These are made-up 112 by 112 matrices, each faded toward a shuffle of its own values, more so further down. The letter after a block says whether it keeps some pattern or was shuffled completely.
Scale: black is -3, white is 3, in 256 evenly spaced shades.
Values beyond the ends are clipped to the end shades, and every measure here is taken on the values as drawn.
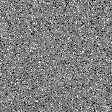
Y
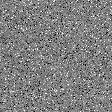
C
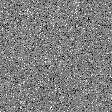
Y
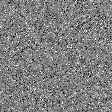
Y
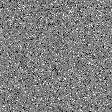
C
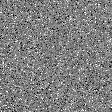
C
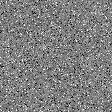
C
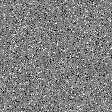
C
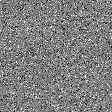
C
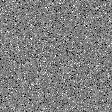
C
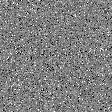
C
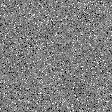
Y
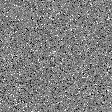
C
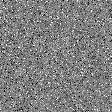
Y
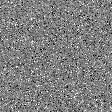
C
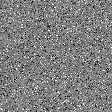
C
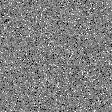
C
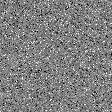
C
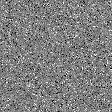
Y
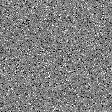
Y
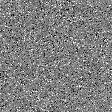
C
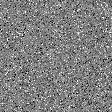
C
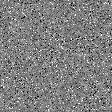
Y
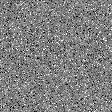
C
